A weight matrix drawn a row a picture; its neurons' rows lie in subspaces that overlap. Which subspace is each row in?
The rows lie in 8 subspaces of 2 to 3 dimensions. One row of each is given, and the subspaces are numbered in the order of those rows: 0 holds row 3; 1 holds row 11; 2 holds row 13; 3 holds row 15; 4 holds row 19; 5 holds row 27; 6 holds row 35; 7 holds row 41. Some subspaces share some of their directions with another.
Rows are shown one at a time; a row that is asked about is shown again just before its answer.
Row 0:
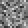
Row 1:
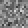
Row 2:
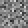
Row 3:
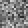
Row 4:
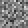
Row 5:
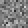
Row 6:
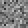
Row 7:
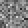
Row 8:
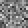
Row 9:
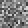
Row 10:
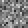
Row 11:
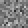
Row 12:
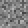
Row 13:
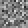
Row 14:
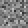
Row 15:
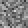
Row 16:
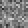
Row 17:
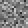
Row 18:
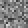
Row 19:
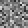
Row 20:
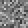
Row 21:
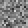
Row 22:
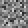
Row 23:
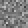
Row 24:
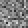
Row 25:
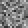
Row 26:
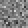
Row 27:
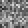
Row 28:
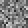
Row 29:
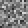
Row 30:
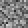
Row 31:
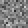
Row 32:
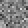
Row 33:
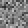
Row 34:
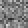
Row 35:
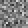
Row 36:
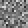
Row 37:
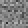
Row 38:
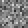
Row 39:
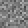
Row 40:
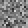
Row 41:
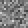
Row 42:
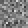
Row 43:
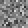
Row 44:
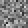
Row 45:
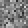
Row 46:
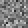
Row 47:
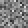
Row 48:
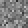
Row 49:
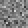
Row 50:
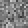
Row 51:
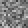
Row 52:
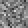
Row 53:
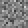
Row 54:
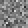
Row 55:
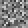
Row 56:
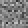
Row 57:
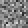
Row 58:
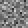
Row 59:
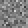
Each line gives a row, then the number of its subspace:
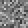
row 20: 7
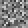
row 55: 2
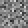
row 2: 4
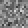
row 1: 1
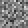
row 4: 2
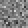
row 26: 7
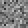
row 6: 7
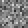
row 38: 5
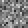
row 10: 5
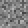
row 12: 4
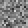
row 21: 6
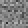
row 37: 6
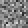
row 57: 6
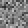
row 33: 1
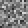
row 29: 4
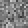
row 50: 0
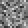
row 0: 3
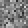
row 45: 0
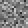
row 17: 0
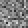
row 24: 7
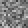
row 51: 3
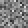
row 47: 4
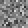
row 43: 1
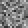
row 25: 3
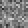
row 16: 5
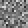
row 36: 1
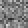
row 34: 5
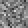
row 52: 3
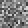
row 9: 2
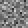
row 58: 0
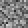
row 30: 4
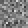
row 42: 6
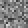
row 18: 5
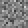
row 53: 2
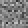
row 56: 6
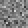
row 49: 7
